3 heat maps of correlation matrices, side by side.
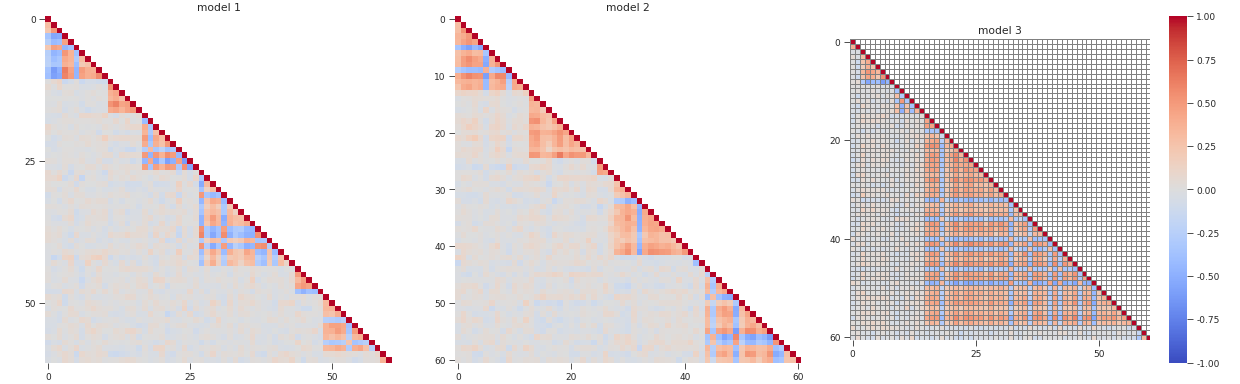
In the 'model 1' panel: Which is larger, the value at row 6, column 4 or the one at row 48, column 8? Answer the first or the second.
the first
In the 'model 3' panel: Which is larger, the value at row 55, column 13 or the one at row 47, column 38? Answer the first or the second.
the second
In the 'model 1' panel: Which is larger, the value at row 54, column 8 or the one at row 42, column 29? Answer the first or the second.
the second
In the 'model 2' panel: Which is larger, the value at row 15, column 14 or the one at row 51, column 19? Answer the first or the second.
the first
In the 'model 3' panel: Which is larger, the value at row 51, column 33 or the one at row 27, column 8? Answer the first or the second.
the first
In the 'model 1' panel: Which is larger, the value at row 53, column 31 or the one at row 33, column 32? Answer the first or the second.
the second
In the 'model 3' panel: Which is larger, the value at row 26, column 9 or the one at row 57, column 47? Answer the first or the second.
the second
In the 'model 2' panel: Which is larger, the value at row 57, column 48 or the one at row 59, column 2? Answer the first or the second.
the second
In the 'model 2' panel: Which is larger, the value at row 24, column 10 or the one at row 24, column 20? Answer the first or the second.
the second
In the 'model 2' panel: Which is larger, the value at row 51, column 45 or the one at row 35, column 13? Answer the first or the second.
the second
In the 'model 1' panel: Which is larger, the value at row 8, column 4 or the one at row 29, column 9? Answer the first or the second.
the first
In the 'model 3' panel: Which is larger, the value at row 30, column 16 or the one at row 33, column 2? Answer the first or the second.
the first
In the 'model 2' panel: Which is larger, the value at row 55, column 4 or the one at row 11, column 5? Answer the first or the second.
the first
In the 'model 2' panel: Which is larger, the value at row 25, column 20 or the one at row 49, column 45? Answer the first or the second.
the second
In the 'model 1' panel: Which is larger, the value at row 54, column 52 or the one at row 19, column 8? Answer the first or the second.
the first
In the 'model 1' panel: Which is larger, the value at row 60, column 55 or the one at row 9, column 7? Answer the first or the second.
the second
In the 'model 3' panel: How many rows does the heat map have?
61
